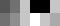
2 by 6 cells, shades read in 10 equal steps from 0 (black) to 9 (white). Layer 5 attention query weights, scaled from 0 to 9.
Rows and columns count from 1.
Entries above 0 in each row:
4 6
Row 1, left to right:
3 4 7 0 0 7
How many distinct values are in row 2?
5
